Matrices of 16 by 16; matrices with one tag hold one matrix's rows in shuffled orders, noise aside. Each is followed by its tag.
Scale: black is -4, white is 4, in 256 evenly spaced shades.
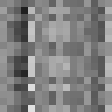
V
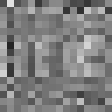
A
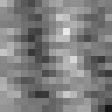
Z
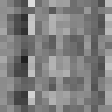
V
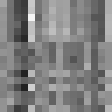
V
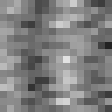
Z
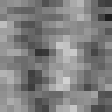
Z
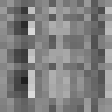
V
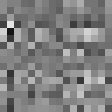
A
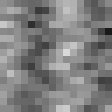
Z
